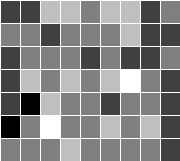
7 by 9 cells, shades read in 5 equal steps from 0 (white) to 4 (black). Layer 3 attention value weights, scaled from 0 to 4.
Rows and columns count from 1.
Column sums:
20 16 11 11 15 12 11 16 19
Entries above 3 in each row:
0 0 0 0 1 1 0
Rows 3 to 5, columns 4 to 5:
2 3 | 1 2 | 2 2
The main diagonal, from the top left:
3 2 2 1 2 1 2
